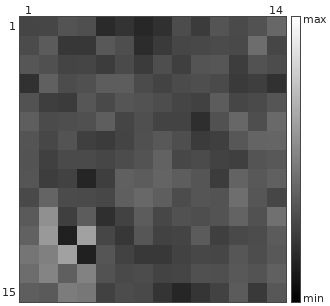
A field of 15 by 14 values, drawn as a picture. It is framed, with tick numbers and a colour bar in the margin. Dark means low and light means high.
Ninth with the highest average: bottom left. Average level on the scale: 30%. Stripes: none. Histogram: skewed, a long tail of high values. Odd patch: rougher, in the bottom left. Roughest part: bottom left.
